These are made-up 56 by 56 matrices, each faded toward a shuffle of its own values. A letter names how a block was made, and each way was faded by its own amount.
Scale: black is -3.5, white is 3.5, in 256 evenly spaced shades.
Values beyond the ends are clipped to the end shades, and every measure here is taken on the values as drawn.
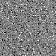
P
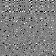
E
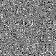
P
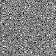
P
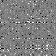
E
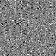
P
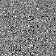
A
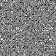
P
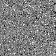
P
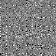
A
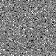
P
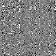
A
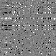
E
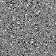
P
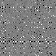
E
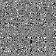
A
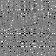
E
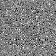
P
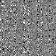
A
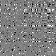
E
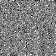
P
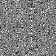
P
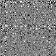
A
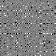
E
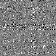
A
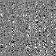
A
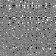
E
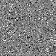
P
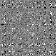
A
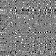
E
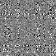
A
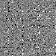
A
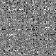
A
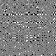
E
